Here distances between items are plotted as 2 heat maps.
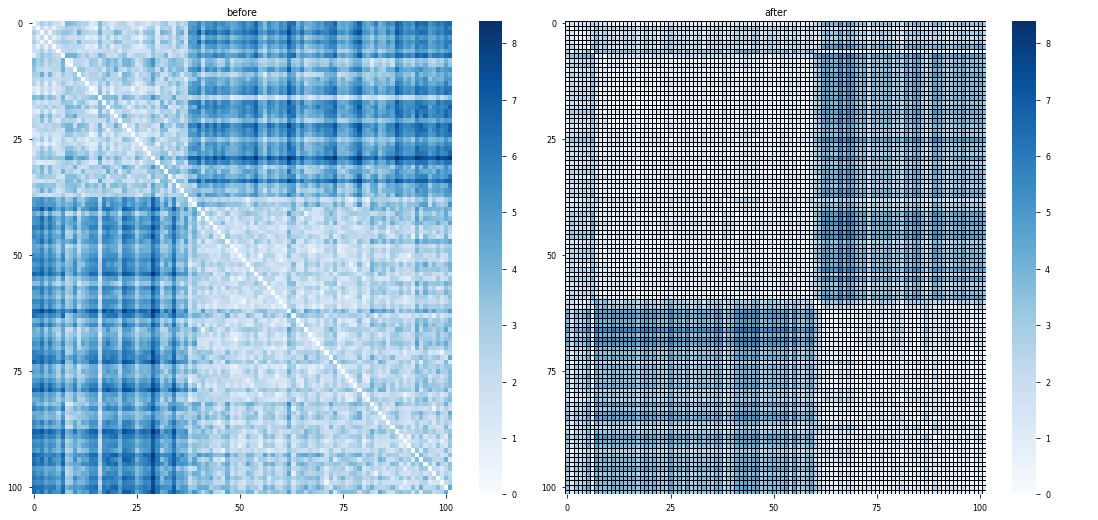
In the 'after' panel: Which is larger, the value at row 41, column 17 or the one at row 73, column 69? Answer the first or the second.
the second
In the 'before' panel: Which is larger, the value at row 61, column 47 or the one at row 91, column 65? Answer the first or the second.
the second
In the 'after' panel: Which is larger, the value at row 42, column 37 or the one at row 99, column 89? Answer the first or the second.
the second
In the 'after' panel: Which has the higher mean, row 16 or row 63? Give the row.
63
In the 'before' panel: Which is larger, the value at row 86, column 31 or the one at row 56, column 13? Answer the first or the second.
the first
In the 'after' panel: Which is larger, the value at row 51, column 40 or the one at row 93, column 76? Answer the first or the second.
the second
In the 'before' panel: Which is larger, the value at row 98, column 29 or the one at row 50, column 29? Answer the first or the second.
the first
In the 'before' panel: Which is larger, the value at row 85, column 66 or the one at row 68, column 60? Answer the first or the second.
the first
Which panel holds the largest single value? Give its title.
before
